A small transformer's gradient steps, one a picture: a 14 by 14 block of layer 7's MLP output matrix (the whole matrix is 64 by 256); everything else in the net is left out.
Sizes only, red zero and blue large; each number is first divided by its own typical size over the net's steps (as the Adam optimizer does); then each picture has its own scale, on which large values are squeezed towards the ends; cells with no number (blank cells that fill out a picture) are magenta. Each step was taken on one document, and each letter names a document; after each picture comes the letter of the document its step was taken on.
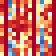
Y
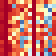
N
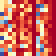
Y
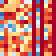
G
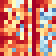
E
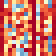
N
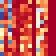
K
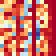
G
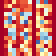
G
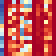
G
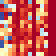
K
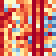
E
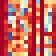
N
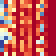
K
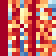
N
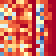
Y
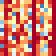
G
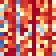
E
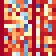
N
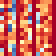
K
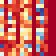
K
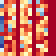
K
